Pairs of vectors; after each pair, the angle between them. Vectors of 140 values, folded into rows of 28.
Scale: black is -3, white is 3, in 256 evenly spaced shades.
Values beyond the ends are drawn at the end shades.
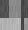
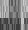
nearly opposite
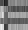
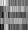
nearly opposite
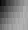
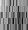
partly opposed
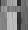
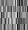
partly aligned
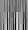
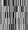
partly aligned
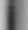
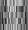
partly opposed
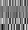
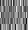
partly opposed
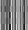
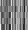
nearly parallel
